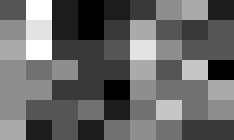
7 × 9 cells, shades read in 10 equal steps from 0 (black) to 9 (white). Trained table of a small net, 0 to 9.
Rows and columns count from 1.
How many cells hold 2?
11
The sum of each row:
28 30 41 34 33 36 28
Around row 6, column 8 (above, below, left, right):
4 2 7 5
